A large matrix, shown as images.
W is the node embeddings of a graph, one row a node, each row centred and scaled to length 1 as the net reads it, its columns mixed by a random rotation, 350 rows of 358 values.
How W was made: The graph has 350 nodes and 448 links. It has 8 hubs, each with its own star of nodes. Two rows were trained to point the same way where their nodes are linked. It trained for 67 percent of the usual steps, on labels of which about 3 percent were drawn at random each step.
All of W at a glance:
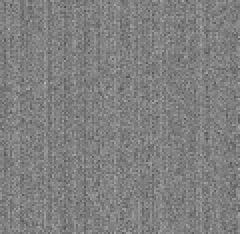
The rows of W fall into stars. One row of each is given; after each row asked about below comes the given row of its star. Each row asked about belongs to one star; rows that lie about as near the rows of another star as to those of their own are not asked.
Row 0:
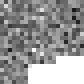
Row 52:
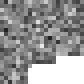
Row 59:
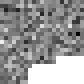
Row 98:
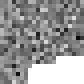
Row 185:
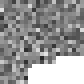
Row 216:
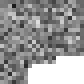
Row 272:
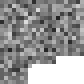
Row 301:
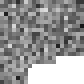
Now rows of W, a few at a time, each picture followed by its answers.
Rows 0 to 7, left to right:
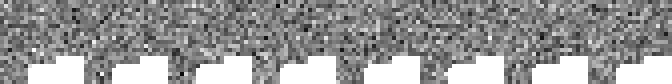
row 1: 301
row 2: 0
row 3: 272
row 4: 98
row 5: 0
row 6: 185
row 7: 185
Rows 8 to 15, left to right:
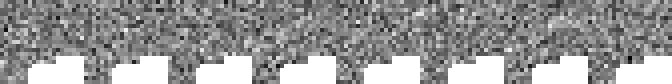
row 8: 272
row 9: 0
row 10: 0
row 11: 52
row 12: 272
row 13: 301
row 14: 216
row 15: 59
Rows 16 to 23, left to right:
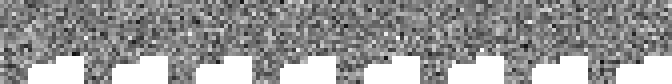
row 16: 98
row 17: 185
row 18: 52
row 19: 301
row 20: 0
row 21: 98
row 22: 272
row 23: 59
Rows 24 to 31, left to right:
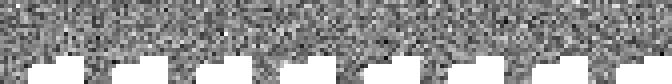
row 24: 0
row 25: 0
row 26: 272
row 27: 98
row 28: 52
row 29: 0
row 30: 185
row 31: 216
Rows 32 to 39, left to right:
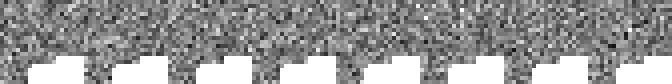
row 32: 216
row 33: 185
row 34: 216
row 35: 301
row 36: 98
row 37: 301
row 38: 272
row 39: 98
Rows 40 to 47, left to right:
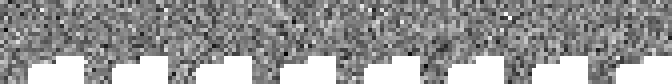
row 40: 301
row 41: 216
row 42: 185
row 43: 216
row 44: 98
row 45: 98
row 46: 301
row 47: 52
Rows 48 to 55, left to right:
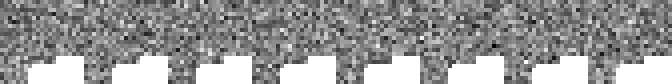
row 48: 59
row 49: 216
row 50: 0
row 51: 52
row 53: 272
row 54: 52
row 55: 98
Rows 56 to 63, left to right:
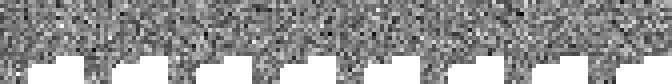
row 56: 59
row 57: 272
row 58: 52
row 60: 98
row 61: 185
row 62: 185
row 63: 59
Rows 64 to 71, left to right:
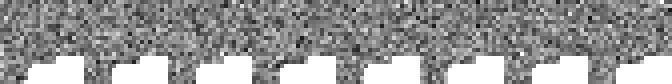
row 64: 301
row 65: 52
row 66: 59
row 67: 52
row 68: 98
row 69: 0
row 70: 216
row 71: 185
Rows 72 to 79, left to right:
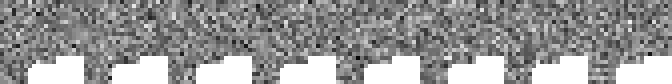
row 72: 272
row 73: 185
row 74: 216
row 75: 185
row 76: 216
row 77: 52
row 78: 98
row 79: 98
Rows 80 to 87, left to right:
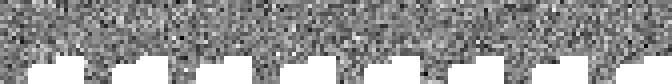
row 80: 0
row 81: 216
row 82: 301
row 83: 98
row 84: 301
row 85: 185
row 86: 59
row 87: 301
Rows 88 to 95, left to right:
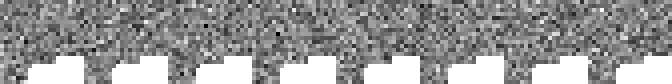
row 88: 301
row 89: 272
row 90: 301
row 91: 98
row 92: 216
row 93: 59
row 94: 185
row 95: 216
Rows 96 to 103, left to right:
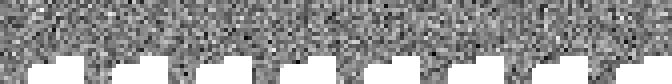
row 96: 272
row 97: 0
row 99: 59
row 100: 272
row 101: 216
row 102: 301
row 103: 59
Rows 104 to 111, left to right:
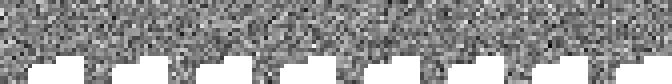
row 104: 301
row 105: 185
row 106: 216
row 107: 272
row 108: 216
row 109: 59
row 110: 185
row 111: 0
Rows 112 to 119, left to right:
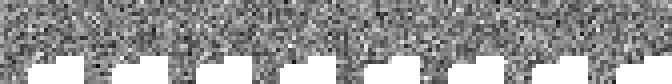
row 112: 98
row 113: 98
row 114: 98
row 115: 59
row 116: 52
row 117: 272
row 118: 52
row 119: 59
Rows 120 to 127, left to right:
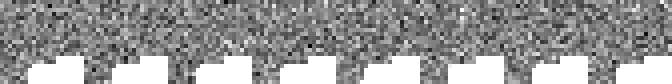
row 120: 272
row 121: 301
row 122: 0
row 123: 185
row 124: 301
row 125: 301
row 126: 272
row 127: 185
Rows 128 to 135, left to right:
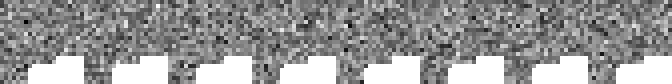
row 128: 52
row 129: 98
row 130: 52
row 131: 98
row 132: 272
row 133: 98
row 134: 272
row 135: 216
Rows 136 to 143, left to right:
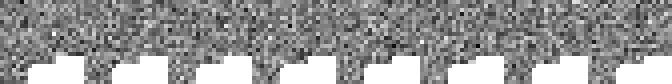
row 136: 52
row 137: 272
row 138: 59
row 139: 301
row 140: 216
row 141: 185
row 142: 301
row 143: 272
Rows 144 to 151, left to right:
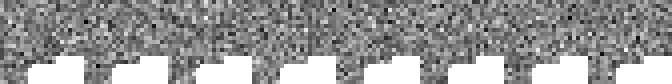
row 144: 52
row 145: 52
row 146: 0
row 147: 301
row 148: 216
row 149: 216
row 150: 0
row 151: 52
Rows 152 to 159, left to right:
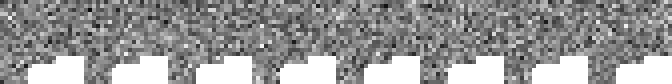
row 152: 52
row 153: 0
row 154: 301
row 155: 272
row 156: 216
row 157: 98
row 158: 272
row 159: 216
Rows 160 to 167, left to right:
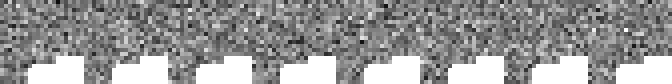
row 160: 0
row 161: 98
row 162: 216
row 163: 216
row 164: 272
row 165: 301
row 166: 0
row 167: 185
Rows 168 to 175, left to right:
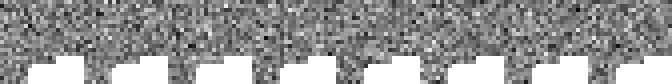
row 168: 59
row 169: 272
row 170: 98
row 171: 0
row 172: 0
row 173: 216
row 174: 0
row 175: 301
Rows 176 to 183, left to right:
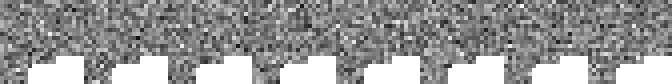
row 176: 98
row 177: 59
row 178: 59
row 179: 272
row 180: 272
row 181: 216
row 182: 0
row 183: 272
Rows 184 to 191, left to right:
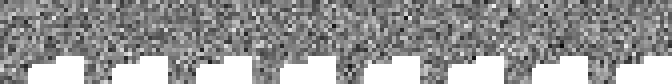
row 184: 52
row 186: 59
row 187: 301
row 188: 98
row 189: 216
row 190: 185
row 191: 59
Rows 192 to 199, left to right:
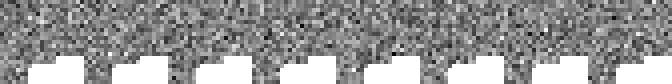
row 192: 301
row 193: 216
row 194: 0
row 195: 272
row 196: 185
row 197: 272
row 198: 98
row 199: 59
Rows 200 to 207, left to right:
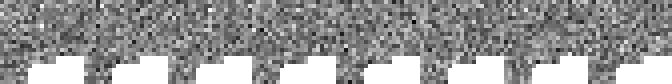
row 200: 98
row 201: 0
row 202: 301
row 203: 98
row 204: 0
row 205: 98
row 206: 0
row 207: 0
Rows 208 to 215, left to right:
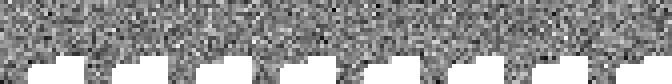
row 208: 52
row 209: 98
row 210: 301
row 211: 301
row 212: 52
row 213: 272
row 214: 59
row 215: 52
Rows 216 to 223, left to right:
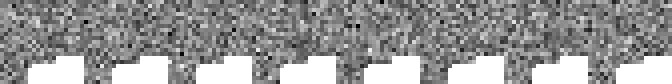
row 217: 52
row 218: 216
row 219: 216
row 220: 0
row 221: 185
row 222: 216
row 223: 185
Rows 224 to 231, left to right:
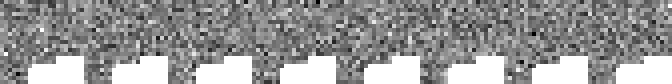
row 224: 98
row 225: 98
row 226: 185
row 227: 216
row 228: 52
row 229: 0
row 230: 185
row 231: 301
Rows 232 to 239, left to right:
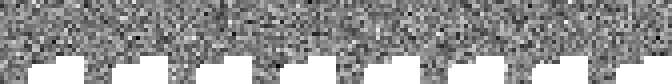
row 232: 185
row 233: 185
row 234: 272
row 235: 0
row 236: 98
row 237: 98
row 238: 272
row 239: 301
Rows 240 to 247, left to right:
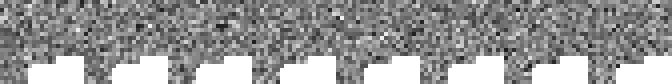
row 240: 216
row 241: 272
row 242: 272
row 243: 272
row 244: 185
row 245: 59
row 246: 52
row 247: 59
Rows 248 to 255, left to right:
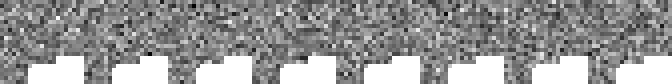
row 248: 216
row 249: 185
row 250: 272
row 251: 216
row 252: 185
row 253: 301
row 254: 98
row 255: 272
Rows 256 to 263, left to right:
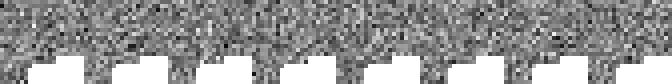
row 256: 59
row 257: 185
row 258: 98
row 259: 98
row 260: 0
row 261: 52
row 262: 185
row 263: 59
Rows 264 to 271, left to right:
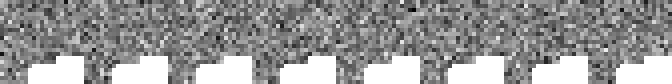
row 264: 216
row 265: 0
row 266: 52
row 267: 216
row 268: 272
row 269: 52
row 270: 185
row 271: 0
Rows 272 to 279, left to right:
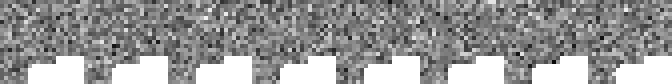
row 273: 301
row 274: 216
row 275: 301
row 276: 301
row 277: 185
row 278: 216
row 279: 272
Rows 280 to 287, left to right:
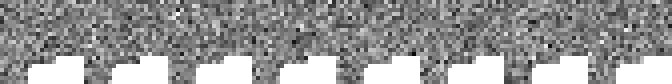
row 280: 185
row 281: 0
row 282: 216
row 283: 216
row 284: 0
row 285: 185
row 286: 52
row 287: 301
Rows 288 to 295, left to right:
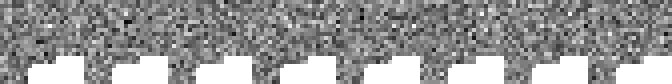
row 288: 216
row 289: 216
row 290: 0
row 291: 216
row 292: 59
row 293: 59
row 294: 216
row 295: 52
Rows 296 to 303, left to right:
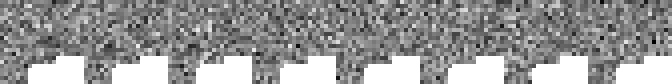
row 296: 216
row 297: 98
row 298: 98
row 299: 59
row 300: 59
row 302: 52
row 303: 0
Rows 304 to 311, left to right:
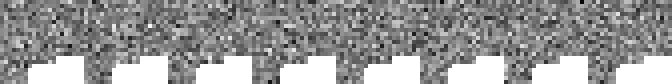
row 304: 185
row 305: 98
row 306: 0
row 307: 216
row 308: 59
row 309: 52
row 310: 185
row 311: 0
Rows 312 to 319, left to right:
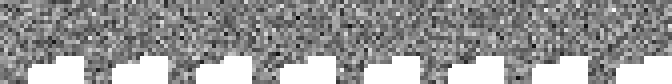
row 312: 216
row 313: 216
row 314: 52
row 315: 52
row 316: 0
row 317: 52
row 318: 301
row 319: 98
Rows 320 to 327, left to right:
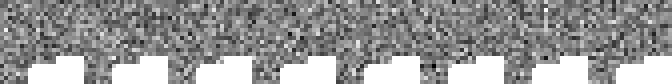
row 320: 216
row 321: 52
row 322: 301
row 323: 185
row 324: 185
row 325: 98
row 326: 301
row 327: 272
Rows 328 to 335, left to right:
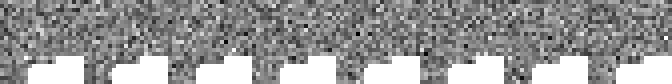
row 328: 52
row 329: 52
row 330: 52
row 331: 59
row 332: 301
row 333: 0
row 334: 301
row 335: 59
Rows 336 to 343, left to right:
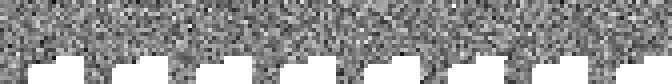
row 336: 216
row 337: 52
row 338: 301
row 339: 0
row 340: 185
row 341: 0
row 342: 0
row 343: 185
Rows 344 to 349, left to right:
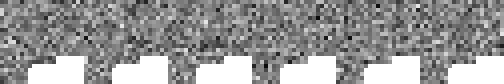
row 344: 52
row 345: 216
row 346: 216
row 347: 59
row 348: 301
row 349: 272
